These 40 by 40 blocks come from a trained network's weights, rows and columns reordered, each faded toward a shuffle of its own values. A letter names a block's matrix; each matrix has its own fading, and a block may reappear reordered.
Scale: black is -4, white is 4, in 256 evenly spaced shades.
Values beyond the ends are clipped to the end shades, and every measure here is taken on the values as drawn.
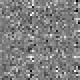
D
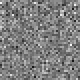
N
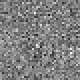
N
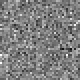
N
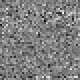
N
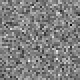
N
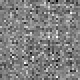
D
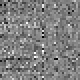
D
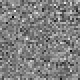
N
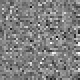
D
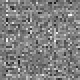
D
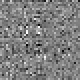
D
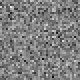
N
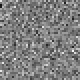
N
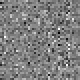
D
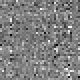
D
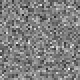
N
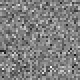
N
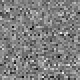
N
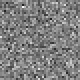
N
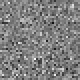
N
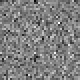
N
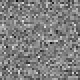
N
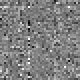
D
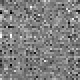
D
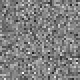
N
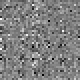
D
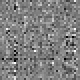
D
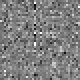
D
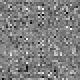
D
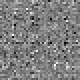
D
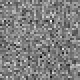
N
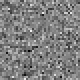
N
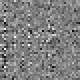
D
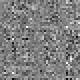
D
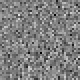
N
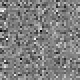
D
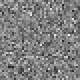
N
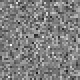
N
